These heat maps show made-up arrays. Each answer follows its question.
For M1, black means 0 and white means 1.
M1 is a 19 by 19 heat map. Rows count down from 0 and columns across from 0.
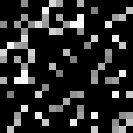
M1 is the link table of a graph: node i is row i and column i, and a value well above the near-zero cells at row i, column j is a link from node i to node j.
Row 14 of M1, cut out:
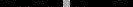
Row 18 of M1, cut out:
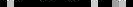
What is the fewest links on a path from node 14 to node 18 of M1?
5
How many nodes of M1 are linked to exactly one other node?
2
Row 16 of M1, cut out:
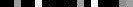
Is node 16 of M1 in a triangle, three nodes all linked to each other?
yes
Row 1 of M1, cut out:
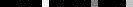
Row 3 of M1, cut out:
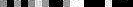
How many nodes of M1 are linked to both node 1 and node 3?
1
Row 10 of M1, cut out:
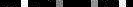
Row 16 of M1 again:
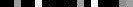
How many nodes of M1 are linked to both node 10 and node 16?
2
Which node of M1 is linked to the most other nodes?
node 3
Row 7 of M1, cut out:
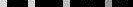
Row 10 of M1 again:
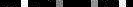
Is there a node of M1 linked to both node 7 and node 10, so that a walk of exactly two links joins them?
no
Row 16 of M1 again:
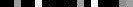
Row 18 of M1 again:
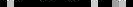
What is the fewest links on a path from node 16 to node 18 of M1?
1
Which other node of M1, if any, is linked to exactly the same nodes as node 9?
none
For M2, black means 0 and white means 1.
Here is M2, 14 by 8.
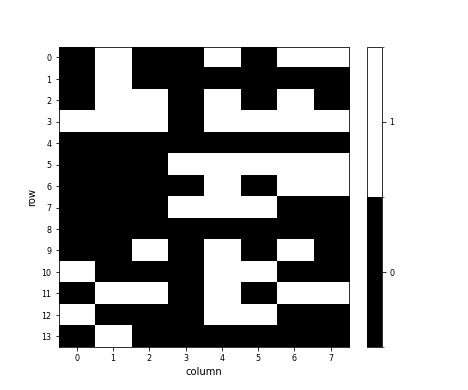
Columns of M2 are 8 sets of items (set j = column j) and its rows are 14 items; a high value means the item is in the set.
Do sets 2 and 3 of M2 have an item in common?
no
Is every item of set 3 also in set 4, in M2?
yes
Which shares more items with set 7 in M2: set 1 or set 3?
set 1
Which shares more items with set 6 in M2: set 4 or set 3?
set 4
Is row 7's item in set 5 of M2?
yes
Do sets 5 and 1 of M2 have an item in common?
yes
